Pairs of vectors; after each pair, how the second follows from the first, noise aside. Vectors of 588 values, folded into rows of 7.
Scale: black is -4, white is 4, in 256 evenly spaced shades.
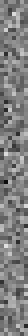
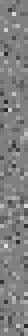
partly zeroed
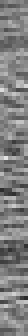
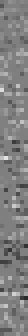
partly zeroed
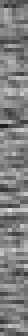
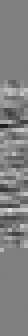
partly zeroed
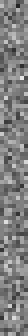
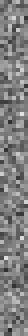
reversed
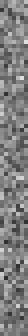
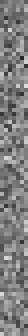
reversed
